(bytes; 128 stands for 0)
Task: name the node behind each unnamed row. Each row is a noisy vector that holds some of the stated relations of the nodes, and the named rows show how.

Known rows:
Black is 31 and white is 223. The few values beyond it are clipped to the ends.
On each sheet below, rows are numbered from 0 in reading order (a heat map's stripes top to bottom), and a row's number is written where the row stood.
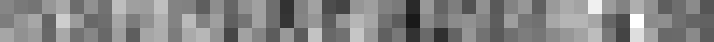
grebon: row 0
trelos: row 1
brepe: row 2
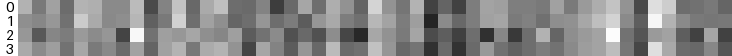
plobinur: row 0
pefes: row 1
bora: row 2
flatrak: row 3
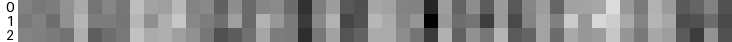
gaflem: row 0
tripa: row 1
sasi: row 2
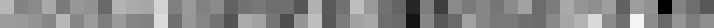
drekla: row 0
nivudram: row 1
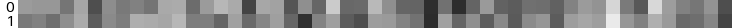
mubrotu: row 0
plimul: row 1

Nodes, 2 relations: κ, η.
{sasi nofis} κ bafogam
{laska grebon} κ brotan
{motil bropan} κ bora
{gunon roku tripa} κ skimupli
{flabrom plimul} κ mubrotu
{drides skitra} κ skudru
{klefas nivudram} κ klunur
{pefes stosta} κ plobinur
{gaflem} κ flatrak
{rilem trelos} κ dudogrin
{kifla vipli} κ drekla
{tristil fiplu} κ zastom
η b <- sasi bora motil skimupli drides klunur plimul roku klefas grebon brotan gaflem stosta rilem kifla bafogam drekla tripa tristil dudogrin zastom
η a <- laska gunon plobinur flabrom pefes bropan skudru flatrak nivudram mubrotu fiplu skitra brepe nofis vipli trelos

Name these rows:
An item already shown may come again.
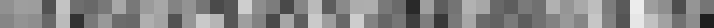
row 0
nofis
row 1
skudru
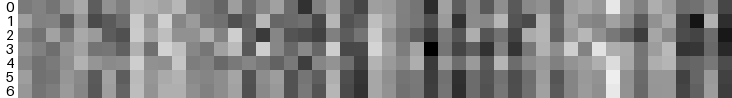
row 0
plimul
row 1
bafogam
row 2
dudogrin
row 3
skimupli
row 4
stosta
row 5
brotan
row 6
brotan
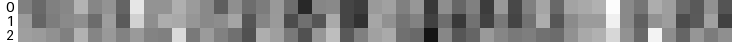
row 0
motil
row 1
zastom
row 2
nivudram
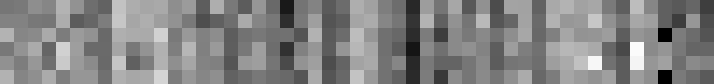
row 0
rilem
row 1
sasi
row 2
drekla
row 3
trelos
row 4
bropan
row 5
drekla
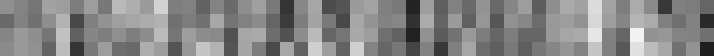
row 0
klefas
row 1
drides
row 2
flabrom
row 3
skudru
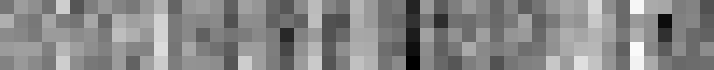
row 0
skitra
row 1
klunur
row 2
kifla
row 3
vipli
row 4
gunon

